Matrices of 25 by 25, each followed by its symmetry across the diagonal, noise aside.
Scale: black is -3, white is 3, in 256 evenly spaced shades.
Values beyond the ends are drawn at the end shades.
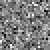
antisymmetric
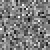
neither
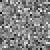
neither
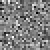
antisymmetric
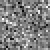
antisymmetric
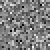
neither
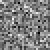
neither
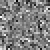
antisymmetric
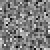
neither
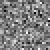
neither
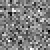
antisymmetric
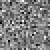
antisymmetric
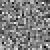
antisymmetric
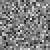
antisymmetric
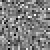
antisymmetric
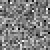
neither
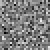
neither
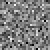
neither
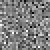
antisymmetric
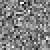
neither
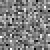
antisymmetric
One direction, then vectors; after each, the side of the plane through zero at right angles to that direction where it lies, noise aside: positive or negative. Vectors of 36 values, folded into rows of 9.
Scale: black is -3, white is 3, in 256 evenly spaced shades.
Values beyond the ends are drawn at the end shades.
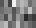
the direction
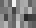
positive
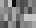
negative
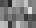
positive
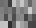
positive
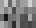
positive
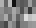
negative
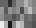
positive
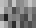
positive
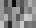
negative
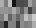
negative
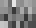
positive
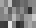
negative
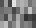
positive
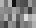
negative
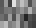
positive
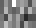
positive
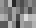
negative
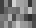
positive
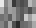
negative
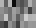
negative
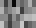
negative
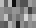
negative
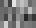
positive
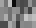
negative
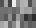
positive
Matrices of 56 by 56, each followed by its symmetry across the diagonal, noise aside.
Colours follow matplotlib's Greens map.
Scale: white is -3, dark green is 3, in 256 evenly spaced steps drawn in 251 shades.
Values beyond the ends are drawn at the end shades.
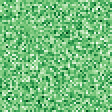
antisymmetric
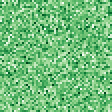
neither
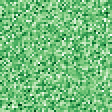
antisymmetric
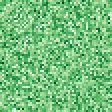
symmetric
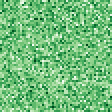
neither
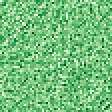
symmetric
